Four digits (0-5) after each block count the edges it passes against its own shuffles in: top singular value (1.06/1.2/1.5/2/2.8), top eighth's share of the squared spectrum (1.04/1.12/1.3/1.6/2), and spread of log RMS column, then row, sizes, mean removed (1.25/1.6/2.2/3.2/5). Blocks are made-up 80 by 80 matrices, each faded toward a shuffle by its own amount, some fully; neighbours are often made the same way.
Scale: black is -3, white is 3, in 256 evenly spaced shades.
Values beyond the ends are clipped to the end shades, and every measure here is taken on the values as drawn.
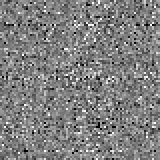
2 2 2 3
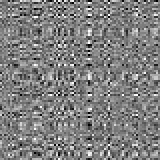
5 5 4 4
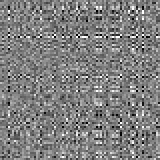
5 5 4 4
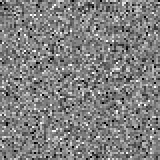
3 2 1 0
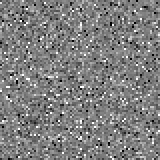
2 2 1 0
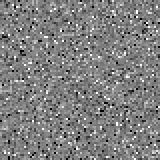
0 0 0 0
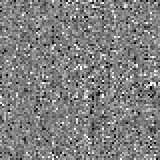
3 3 2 1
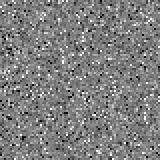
0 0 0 0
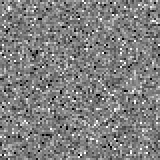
0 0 0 0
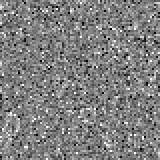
0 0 0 0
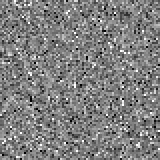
0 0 0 0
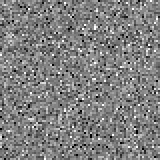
0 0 0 0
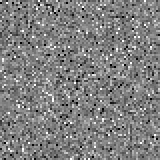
0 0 0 0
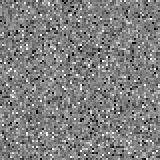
0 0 0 0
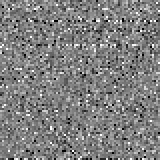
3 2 0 2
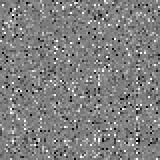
3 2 1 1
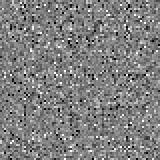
4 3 2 1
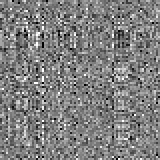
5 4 3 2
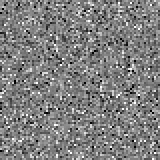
1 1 0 0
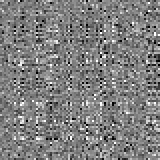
4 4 3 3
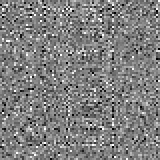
4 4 3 2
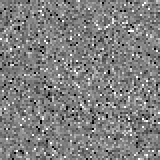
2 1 0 0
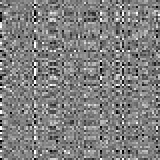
5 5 4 3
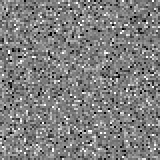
2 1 0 0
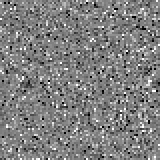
2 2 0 0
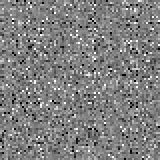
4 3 2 1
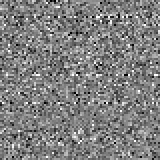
1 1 0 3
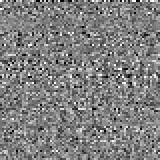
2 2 0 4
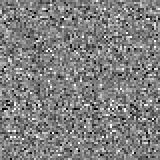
1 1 0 3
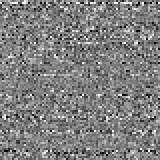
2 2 0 4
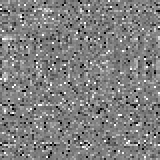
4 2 1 1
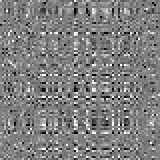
5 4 3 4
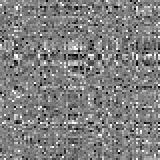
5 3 3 2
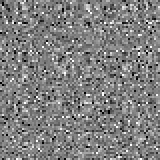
4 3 2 2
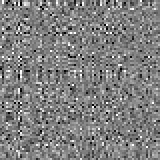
4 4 3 3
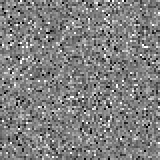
3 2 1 0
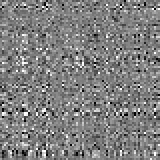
5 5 3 3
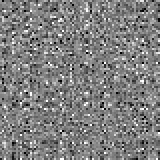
4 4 3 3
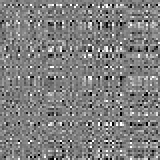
5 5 4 4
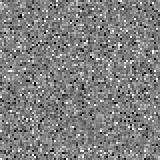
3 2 0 0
